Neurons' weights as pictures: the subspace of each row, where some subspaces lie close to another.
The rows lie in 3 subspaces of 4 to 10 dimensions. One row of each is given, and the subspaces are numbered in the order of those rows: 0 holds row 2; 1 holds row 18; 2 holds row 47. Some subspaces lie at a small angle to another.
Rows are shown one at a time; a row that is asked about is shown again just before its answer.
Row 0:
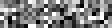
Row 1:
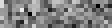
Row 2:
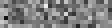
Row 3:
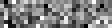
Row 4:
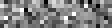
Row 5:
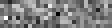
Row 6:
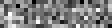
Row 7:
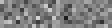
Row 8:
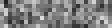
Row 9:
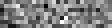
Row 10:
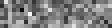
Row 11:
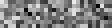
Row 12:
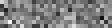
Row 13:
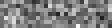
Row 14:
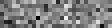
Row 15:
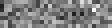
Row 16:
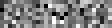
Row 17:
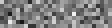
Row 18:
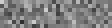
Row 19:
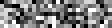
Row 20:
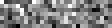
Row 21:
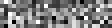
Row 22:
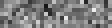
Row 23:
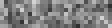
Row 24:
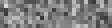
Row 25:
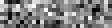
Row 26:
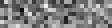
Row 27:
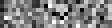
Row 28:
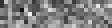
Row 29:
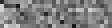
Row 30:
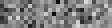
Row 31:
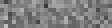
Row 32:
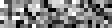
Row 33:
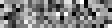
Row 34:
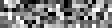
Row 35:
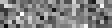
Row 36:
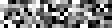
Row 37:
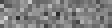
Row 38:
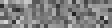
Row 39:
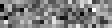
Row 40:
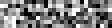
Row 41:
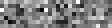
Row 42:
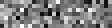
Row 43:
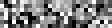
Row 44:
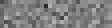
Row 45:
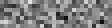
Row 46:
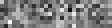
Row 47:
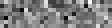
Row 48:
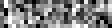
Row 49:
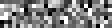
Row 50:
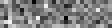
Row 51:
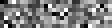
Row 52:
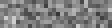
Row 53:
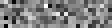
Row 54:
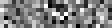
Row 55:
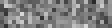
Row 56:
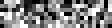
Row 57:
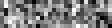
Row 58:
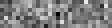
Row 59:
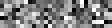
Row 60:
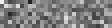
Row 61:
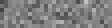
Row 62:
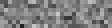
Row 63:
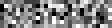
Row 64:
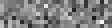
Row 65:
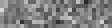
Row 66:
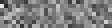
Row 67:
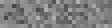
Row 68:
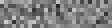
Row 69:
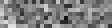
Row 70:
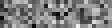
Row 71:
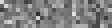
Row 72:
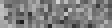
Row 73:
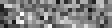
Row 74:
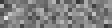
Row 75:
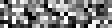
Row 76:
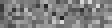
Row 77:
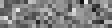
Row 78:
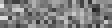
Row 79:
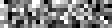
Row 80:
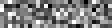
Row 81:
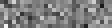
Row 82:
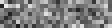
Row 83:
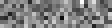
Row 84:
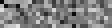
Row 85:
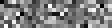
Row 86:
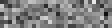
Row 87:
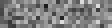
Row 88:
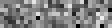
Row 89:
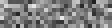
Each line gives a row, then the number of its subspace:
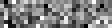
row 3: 0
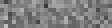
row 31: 2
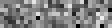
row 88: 2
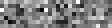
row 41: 1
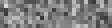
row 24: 0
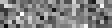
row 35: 0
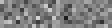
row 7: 1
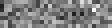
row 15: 1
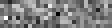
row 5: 1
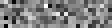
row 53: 0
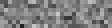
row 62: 1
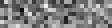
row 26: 0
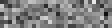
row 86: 1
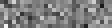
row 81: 0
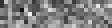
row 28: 0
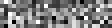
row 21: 2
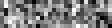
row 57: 0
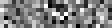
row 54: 2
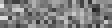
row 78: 1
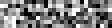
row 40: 0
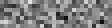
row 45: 1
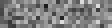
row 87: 2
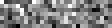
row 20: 2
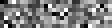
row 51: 0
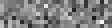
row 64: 1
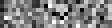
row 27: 2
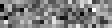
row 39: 1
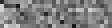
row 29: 2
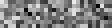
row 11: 0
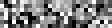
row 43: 0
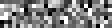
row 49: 1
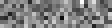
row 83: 1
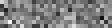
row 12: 1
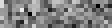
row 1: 0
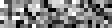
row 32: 0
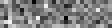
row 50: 2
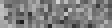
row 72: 0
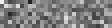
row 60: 1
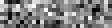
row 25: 1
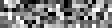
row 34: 1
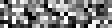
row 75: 0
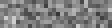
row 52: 0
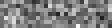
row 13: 0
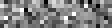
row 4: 2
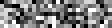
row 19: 2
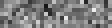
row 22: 1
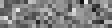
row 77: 1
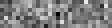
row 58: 1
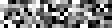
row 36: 0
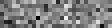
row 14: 2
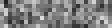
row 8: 0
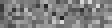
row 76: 2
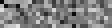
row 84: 2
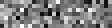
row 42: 1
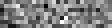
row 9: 2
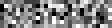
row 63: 2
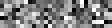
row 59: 1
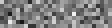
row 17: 1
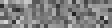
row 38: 1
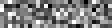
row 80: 1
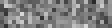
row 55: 0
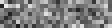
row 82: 1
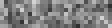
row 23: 0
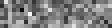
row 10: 0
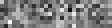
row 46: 1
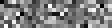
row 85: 0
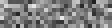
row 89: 1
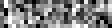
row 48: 0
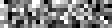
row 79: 2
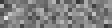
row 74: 1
